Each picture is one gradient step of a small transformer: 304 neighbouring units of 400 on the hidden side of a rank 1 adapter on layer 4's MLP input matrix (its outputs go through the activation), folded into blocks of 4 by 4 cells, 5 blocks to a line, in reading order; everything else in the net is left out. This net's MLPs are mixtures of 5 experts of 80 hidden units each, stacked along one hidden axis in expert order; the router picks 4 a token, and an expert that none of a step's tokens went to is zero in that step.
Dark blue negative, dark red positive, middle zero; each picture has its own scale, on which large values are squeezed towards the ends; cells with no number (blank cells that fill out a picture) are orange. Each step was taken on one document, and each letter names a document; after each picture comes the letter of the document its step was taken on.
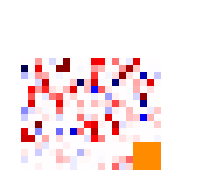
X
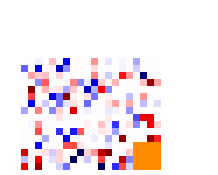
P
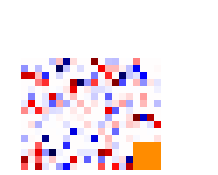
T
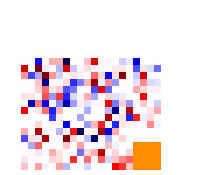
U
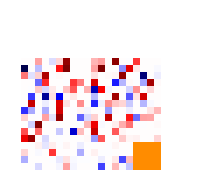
X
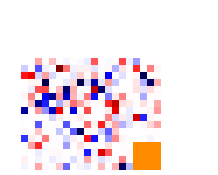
U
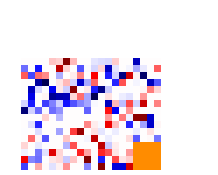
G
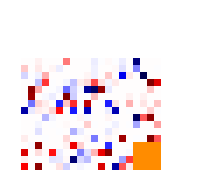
P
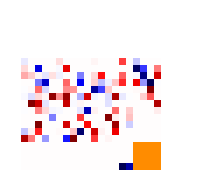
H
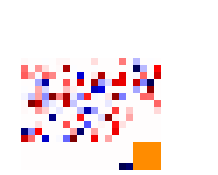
H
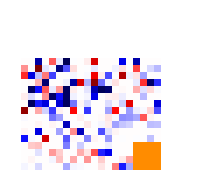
U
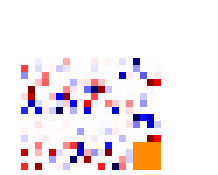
P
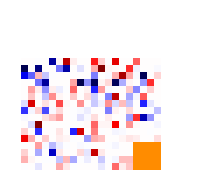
X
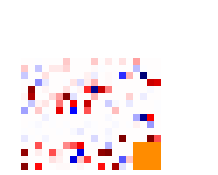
P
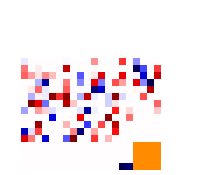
H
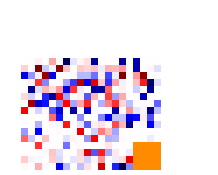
U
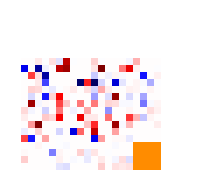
X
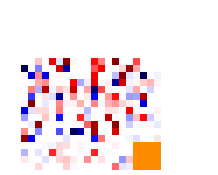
X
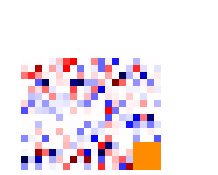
G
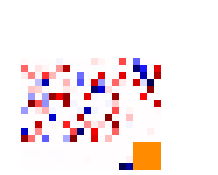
H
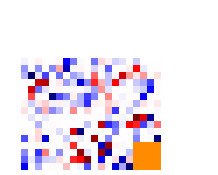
G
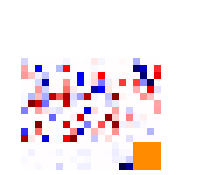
H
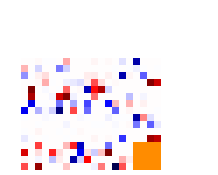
P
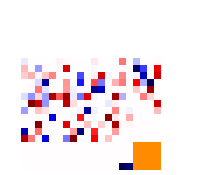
H
